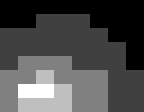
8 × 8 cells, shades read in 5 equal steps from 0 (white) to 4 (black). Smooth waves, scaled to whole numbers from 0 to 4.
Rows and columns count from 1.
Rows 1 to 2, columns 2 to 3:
4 4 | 4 3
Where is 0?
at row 7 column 2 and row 7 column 3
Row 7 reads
2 0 0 1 2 2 3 3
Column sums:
23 19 17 19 22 23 27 29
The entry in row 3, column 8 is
4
